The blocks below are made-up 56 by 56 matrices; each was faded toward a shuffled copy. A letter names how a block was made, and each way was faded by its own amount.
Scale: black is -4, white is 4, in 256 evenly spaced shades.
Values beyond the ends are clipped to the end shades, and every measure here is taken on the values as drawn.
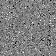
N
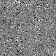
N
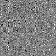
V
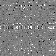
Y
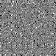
V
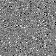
N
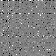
Y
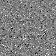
N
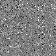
N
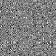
V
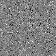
N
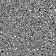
N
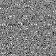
V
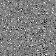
N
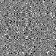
V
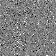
N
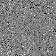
N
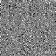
V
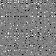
Y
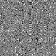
V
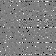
Y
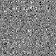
V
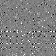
Y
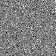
N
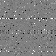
Y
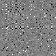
Y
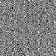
V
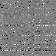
Y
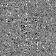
N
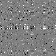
Y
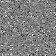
N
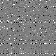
Y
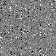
N
